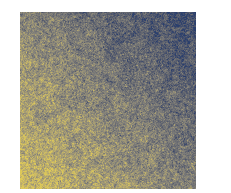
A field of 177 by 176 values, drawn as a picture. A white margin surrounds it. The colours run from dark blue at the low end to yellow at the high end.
Slope: up to the bottom left. Stripes: none. Histogram: bell-shaped. Ninth with the lowest average: top right.
